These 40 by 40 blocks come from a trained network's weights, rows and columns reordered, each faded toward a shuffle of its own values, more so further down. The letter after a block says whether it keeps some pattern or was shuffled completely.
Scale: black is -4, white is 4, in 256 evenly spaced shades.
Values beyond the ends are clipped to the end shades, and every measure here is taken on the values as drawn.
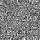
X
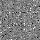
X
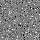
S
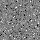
S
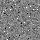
S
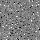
S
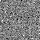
S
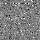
X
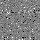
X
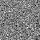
X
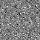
X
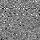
X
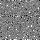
X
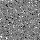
S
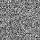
X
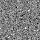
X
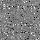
X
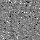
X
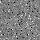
S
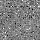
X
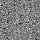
X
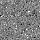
X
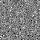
X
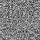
X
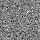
X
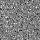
X
